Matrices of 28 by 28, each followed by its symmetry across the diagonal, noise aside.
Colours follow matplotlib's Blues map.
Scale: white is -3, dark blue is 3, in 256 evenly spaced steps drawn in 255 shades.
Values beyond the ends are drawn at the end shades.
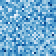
symmetric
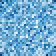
symmetric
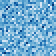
symmetric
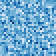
antisymmetric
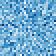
antisymmetric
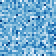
antisymmetric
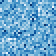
symmetric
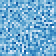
symmetric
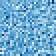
antisymmetric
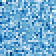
antisymmetric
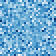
antisymmetric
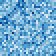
symmetric
